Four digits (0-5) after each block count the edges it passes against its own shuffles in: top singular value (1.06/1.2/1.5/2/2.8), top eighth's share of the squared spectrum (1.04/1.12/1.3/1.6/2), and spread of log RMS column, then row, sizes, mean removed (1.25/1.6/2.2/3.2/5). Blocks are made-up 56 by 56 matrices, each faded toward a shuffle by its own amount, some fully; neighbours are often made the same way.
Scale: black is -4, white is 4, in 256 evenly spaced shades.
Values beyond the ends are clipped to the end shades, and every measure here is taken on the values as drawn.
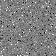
0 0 0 0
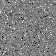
1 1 0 0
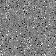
1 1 1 0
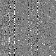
3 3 2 0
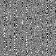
2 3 3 0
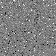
0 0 0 0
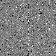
2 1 1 0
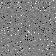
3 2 0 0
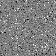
2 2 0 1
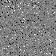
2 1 0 0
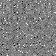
3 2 1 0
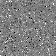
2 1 0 0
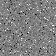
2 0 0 0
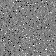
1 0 0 0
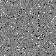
3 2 1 0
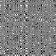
4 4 3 2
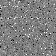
1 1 0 1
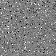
0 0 0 1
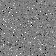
0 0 0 0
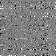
2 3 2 3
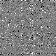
2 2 2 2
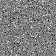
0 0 0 0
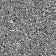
2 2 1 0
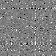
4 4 1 2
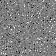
1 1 0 0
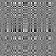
5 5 4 4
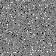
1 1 0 0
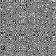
4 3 2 2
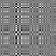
5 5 4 4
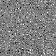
3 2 1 1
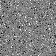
0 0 0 0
